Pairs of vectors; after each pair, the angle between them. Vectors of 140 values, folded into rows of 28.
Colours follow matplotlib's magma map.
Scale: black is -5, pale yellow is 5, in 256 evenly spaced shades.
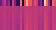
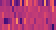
partly aligned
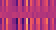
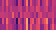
nearly parallel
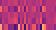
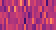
partly opposed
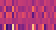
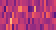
partly opposed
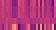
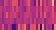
nearly opposite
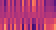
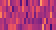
orthogonal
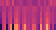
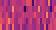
partly opposed
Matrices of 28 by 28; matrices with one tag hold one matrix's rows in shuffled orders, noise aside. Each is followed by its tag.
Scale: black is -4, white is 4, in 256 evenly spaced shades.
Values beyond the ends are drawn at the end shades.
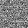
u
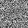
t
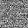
u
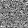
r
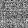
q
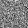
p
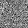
t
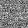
u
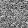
r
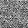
u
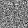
p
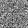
t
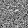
p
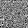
t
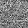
u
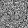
p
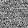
u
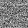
u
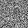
p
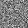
p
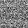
q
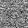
r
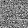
u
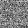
u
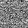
r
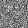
p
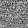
u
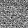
q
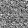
r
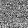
u
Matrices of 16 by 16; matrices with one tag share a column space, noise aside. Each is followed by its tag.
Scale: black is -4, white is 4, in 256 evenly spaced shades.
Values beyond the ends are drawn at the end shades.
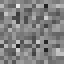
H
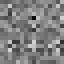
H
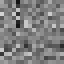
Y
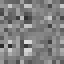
H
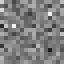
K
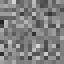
Y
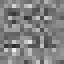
H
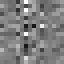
K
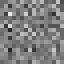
K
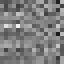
K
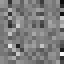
Y
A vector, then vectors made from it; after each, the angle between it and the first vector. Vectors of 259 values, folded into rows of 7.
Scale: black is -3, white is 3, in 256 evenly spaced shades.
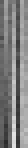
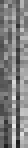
nearly parallel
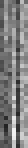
nearly parallel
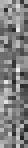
partly opposed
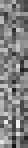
partly opposed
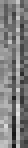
nearly opposite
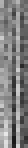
nearly opposite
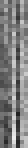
nearly parallel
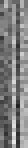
nearly parallel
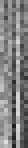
nearly opposite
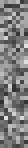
orthogonal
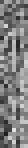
partly aligned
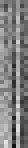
nearly opposite
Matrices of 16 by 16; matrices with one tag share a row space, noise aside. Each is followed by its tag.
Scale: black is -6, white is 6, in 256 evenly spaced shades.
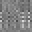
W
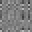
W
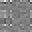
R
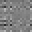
R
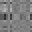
R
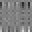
W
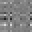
R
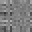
R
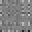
W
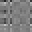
R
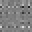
W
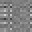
R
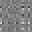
W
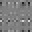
W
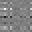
R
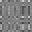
W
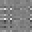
R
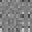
W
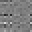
R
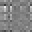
R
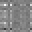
R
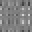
W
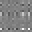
W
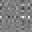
W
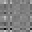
R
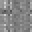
R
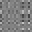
W
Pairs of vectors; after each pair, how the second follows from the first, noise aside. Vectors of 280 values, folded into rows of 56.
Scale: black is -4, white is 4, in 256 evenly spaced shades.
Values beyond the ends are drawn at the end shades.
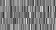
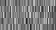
sign-scrambled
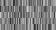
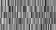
wrapped around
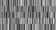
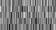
wrapped around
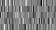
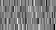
wrapped around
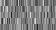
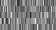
sign-scrambled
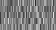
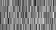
sign-scrambled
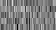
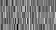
sign-scrambled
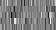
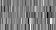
wrapped around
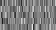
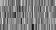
sign-scrambled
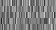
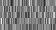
sign-scrambled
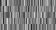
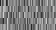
sign-scrambled
